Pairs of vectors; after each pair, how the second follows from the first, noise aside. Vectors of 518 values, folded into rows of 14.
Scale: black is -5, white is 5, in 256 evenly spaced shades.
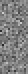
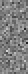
reversed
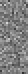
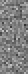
wrapped around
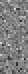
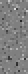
partly zeroed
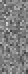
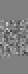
partly zeroed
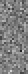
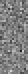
copied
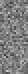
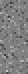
partly zeroed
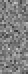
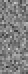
copied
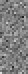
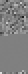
partly zeroed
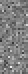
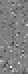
partly zeroed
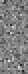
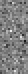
wrapped around
